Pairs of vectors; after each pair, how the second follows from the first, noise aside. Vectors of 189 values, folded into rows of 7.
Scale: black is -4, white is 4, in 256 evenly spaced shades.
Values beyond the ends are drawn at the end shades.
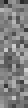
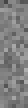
shrunk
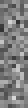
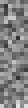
shuffled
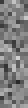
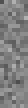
shrunk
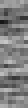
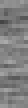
shrunk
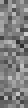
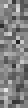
shuffled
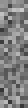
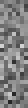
shuffled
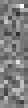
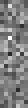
shuffled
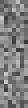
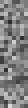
shuffled
